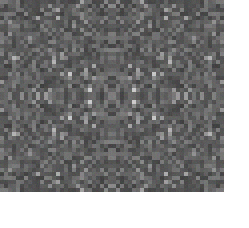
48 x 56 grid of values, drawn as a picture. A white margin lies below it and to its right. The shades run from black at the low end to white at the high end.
Mirror symmetry: left to right and top to bottom. Histogram: skewed, a long tail of high values. Stripes: none. Grain: fine. Slope: none. Odd rows or columns: none.
